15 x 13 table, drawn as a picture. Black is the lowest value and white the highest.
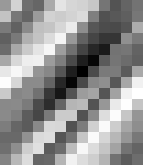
Average level on the scale: 60%. Grain: diagonal, up to the right. Ninth with the lowest average: centre.
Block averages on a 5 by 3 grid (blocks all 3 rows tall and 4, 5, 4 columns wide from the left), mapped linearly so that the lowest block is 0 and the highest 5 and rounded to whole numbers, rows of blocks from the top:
351 / 421 / 403 / 135 / 343
